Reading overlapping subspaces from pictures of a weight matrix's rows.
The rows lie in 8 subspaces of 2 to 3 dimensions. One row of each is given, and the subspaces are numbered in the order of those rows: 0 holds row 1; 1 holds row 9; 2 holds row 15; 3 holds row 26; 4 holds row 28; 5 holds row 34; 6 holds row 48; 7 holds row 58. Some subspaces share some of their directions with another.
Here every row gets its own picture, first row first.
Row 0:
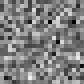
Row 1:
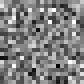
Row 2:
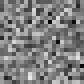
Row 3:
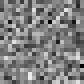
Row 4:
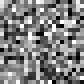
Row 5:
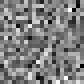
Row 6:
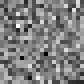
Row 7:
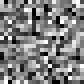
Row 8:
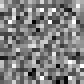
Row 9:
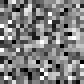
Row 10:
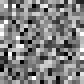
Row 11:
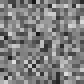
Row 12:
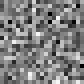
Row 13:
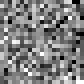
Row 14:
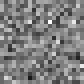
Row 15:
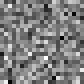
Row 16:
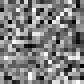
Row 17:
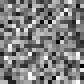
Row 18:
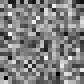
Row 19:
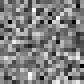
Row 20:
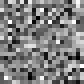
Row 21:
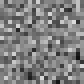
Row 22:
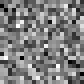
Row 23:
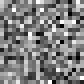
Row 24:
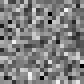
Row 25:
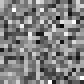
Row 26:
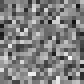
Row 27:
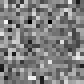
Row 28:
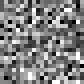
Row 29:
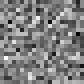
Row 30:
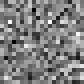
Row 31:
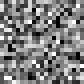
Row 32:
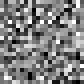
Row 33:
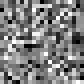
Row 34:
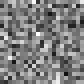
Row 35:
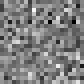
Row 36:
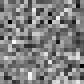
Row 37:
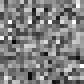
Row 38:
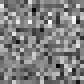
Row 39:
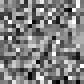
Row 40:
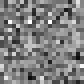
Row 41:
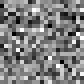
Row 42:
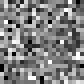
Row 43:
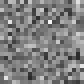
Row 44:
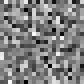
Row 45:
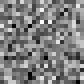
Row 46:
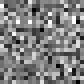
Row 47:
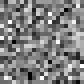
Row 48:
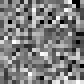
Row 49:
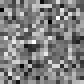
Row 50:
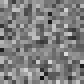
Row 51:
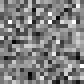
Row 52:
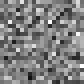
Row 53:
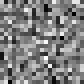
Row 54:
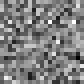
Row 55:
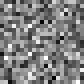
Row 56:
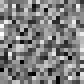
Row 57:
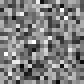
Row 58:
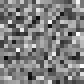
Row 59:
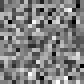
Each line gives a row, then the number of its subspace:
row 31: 6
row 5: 0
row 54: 6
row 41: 7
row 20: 5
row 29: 7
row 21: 4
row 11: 5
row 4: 1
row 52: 7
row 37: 2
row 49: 4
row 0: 6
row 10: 3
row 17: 2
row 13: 6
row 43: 5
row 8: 0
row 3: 2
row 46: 7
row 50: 1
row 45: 2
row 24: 1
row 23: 1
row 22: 0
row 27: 3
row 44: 2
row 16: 4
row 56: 3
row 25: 1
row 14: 6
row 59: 0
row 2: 6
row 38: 7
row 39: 0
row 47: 1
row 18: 5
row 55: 2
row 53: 2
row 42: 3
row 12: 5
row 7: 2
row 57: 4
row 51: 5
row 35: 7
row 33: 4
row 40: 3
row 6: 0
